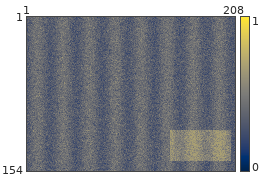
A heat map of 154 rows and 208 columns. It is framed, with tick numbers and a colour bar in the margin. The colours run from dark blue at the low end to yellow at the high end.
Ninth with the highest average: bottom right. Mirror symmetry: none. Odd patch: higher, in the bottom right. Stripes: upright, repeating 8 times.
